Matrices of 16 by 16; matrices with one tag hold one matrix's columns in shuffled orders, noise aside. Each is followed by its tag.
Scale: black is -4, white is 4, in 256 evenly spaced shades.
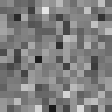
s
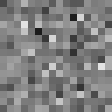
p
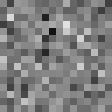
p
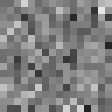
s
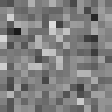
p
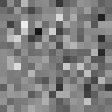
p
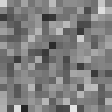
s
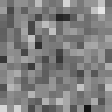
s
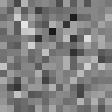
p
